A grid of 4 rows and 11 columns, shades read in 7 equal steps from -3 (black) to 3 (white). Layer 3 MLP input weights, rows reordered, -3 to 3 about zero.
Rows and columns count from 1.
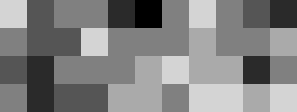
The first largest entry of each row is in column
1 4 7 8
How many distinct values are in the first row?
5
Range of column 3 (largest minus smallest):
1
